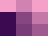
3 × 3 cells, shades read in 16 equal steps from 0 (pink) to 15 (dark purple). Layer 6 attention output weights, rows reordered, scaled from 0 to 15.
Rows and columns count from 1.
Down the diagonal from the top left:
0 9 7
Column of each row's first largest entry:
2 1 1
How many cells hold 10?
1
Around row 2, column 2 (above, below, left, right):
3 10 15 4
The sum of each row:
3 28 32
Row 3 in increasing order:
7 10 15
